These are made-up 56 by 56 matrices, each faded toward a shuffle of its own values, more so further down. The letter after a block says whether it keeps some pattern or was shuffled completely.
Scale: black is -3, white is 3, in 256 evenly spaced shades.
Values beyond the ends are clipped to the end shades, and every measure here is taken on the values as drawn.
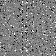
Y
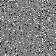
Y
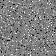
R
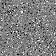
R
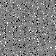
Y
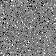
R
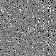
Y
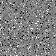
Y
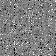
Y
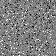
R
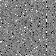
Y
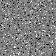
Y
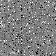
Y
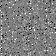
Y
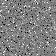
R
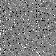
Y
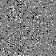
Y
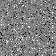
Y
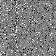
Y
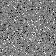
R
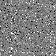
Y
